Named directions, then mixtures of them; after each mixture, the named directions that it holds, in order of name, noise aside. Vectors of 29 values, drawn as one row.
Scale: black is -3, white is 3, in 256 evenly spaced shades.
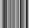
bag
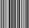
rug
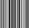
rug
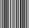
bag, rug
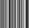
bag, rug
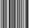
bag, rug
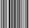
bag, rug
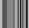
bag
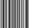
bag, rug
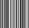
rug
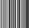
rug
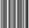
bag, rug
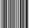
bag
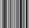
bag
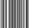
bag, rug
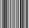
bag, rug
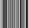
bag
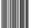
bag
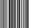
rug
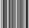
bag, rug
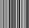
rug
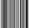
bag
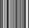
bag, rug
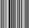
rug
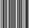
bag, rug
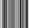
bag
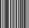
rug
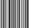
rug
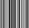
rug
